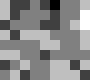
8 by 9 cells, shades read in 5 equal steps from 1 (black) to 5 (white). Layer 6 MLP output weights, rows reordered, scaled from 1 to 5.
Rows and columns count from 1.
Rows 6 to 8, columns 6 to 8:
3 3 3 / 4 4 2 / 4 4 4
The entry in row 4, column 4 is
4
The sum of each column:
26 23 24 25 23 23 26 25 31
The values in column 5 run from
2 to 4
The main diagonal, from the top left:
4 2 3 4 4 3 4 4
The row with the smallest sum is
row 1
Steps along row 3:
up same same down same up up up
